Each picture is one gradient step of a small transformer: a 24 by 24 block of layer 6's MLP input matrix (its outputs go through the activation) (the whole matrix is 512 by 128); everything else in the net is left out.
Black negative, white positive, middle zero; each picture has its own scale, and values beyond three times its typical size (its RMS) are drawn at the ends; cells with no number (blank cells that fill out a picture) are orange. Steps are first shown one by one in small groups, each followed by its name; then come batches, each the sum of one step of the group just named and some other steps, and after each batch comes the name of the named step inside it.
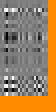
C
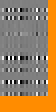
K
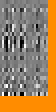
C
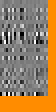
C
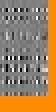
K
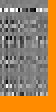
C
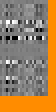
C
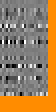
C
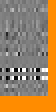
C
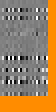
K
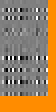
K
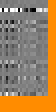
C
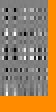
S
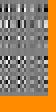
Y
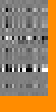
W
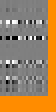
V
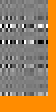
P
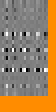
S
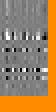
S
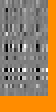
S
